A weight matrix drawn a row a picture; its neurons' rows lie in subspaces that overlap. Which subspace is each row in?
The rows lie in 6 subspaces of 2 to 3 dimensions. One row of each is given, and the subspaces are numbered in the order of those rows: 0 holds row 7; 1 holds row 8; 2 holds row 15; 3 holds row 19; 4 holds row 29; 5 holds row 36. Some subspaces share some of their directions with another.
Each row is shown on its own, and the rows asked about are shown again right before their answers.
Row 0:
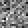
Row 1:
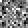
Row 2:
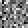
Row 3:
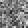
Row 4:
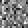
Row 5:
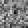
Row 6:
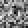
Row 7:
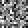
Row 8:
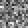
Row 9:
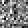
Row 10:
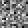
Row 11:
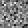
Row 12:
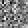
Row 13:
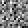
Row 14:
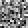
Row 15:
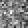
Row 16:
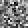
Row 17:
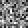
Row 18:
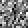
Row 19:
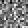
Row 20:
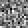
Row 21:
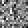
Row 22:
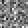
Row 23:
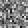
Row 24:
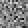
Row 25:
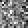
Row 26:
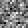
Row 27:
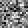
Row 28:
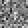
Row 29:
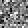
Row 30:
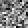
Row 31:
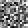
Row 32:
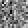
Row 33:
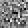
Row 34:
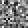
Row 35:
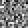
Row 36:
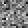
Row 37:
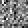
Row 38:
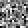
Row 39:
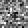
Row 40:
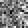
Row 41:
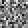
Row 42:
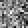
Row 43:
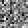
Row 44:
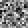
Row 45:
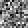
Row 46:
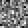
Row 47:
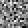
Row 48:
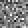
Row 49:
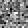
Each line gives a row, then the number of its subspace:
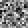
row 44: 4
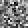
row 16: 3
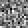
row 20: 0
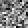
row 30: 5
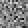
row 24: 3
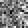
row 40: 2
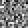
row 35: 1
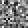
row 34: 3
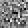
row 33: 0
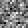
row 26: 4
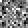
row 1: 5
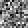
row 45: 4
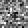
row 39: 4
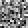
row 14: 0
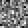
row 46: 0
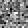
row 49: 4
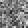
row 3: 2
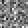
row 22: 2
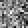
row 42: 2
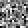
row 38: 0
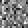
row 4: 5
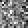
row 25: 2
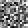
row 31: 3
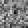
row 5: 1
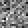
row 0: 5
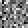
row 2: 5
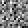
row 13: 3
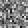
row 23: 0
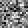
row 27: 4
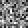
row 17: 0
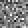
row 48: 3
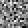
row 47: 3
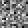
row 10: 5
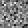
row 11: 3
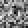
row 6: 1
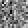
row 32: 2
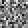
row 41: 1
